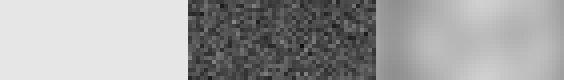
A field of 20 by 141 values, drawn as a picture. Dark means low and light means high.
It is made of 1 by 3 panels. Panel 1,1: very high, flat. Panel 1,2: low, fine-grained. Panel 1,3: high, smooth.
